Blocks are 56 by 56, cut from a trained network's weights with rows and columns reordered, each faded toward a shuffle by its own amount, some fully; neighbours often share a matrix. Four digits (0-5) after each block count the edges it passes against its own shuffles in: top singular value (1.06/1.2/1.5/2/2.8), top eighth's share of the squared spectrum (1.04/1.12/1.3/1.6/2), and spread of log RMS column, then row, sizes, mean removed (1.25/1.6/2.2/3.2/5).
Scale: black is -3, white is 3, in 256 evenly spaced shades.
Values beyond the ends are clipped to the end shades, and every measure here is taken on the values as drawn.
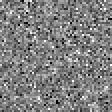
0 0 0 0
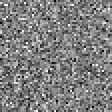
0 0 0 0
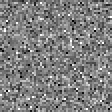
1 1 0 0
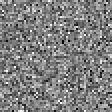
1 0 0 0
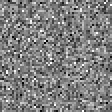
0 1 0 0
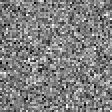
0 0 0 0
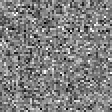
2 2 0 1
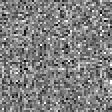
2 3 2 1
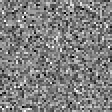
1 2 0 1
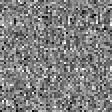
2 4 1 1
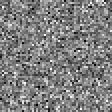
1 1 0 0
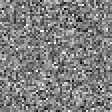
1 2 0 0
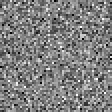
1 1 0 0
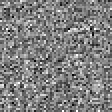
3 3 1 1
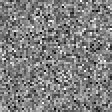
1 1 0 0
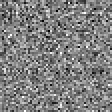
2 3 0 1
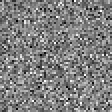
1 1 0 1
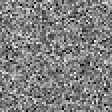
1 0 0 0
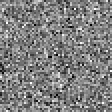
2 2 0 0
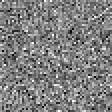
1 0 0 0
